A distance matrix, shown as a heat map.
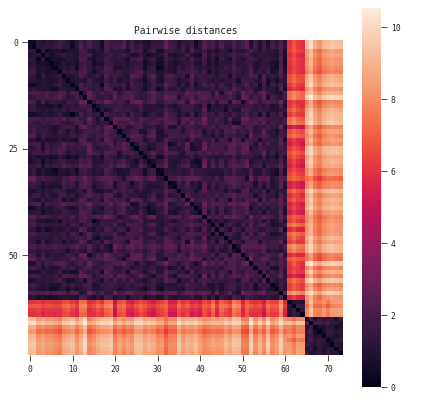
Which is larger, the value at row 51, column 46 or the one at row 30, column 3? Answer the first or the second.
the first
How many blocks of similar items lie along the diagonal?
3
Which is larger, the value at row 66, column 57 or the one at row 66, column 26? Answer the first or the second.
the second
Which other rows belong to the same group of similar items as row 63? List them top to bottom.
61, 62, 64
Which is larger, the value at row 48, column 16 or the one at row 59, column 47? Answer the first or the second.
the second
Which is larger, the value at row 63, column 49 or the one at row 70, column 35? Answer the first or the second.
the second
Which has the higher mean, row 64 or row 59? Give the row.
64
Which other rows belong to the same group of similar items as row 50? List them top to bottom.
0, 1, 2, 3, 4, 5, 6, 7, 8, 9, 10, 11, 12, 13, 14, 15, 16, 17, 18, 19, 20, 21, 22, 23, 24, 25, 26, 27, 28, 29, 30, 31, 32, 33, 34, 35, 36, 37, 38, 39, 40, 41, 42, 43, 44, 45, 46, 47, 48, 49, 51, 52, 53, 54, 55, 56, 57, 58, 59, 60
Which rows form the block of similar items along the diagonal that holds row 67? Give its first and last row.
65 to 73
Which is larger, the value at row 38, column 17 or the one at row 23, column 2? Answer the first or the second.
the first
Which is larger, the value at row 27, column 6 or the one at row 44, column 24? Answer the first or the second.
the second
